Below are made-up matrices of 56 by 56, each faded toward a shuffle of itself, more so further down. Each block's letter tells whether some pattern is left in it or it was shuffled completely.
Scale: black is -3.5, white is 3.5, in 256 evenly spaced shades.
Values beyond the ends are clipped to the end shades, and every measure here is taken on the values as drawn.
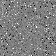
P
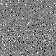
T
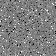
P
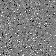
P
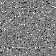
T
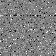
T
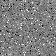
P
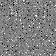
T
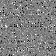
T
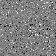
T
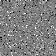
T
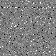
T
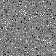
T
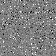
T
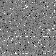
T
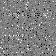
T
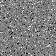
P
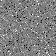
P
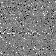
T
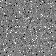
T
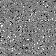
T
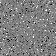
P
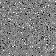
T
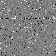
T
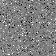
T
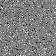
P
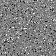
P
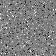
P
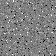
P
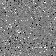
T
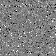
T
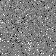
T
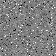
T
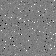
P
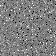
P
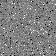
P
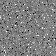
P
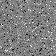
P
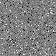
P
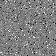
P
